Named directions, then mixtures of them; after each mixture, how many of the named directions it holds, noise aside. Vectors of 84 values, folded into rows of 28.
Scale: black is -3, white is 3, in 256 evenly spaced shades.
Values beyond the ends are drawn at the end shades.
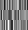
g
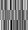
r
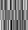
one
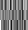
one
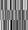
one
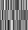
one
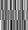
one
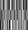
one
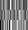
one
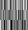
two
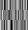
two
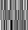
two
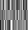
two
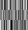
two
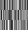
one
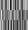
two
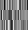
one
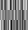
one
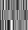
two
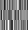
one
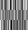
one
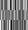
one
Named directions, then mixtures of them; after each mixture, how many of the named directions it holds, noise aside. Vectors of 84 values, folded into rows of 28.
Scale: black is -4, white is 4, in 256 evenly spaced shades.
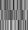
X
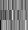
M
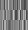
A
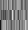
one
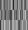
three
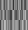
three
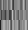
two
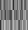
three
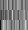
one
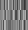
one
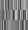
one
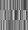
one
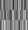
three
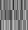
three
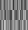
three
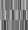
two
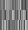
three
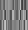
two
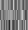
one
